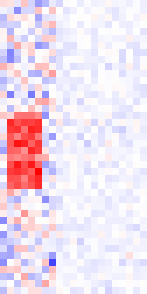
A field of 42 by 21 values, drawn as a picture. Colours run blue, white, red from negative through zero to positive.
Ninth with the highest average: middle left. Average level on the scale: 50%. Odd patch: higher, in the middle left. Seam: vertical, 40% of the way across, the right part calmer.
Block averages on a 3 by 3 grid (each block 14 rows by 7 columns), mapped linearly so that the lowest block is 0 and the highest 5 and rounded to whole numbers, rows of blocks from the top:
000
500
000
